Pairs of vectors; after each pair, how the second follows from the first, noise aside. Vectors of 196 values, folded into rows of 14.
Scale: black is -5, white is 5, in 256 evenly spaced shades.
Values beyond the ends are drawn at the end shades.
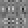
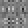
copied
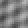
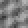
copied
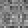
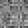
copied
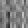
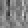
wrapped around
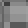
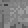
partly zeroed
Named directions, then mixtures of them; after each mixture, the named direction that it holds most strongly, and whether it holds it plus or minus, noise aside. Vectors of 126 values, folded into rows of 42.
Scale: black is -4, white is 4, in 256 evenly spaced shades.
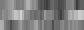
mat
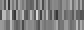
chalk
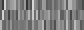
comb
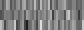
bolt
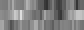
mat, plus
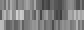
mat, plus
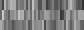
comb, plus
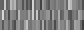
comb, plus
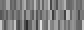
bolt, plus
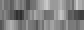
mat, minus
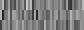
comb, minus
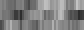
mat, minus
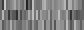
comb, plus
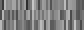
comb, plus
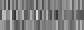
chalk, plus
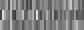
chalk, plus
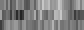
mat, minus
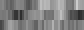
mat, minus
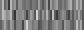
chalk, plus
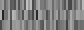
comb, minus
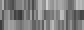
mat, minus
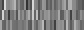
comb, plus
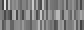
chalk, minus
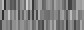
comb, minus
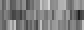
mat, minus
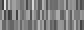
comb, plus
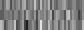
bolt, plus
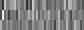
comb, plus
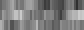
mat, plus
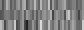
bolt, plus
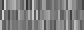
comb, plus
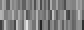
bolt, minus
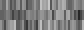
bolt, plus
